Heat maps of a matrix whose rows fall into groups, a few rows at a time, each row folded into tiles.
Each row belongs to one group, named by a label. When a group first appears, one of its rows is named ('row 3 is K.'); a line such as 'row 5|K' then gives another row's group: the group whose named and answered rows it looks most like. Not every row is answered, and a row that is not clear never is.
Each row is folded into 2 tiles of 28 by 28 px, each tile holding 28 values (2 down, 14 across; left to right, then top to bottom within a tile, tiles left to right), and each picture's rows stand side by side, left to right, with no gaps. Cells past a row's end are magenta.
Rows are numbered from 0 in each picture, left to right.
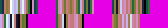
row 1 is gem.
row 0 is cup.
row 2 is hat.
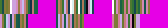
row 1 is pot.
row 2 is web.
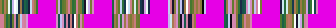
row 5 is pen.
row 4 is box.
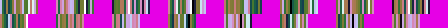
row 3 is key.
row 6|pen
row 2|pot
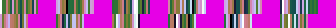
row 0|web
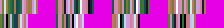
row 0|box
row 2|gem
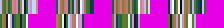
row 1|gem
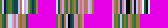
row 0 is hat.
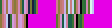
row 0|gem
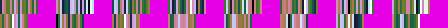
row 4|hat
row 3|hat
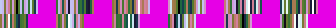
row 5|pen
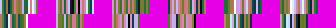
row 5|cup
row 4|cup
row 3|gem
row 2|web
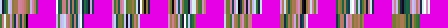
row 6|pot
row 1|web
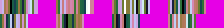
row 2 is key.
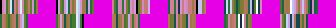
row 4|pen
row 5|cup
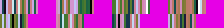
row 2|box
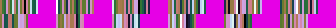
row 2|web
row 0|key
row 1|web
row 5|pot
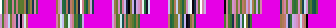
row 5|gem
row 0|web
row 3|key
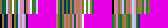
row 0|key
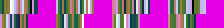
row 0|cup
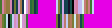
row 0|gem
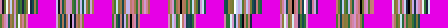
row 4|cup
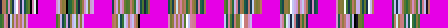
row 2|gem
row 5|cup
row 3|hat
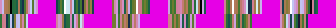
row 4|key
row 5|cup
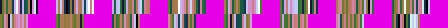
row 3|cup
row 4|box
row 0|pot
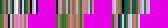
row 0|pot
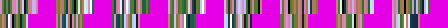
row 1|box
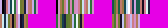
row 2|pot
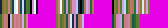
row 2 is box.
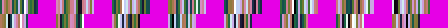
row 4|cup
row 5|box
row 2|cup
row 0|gem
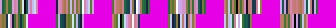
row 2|gem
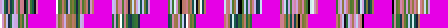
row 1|web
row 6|gem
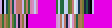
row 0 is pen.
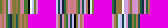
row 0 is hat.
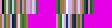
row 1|cup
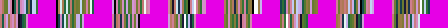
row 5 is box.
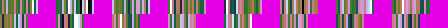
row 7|cup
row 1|key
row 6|box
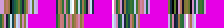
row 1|pot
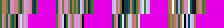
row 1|gem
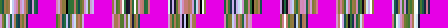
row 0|cup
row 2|hat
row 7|web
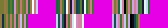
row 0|pen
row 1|pot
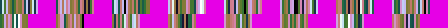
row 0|pen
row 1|gem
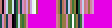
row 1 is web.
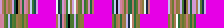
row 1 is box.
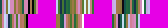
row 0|gem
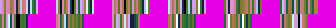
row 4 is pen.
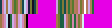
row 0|gem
